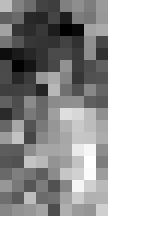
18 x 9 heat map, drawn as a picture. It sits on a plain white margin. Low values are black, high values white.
Ninth with the lowest average: top middle. Average level on the scale: 50%. Ninth with the highest average: bottom right.
